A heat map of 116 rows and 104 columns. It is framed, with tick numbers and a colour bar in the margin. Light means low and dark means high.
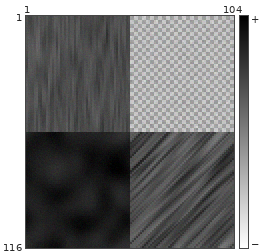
The table splits into 2 rows of 2 panels. Panel 1,1: high, streaked downward, faint in contrast. Panel 1,2: low, checkered. Panel 2,1: very high, smooth, faint in contrast. Panel 2,2: high, slanting up to the right.
